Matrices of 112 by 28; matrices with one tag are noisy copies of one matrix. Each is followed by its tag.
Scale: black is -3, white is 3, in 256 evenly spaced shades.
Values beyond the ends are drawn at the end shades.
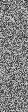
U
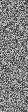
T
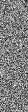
U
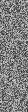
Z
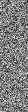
T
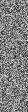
Z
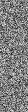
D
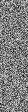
Z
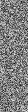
D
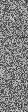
U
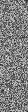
U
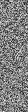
T
